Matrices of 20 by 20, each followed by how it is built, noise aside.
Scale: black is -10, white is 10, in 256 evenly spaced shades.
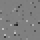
sparse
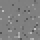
sparse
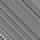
Toeplitz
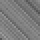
Toeplitz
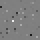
sparse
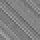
Toeplitz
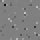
sparse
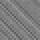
Toeplitz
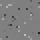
sparse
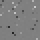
sparse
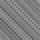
Toeplitz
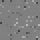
sparse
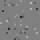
sparse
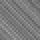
Toeplitz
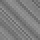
Toeplitz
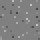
sparse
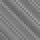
Toeplitz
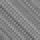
Toeplitz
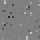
sparse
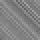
Toeplitz
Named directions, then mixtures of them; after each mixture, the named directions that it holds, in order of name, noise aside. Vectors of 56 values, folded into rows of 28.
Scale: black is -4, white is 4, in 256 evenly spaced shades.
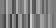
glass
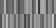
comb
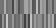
comb, glass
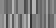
comb, glass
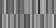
comb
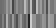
comb, glass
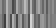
glass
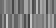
comb, glass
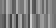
glass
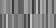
comb, glass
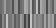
comb, glass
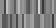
comb, glass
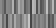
comb, glass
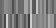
comb, glass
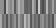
comb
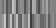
glass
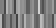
comb, glass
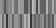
comb, glass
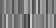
comb, glass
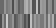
comb, glass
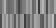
comb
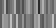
comb, glass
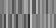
comb, glass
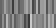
comb, glass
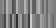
glass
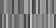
comb, glass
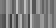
glass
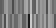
comb, glass
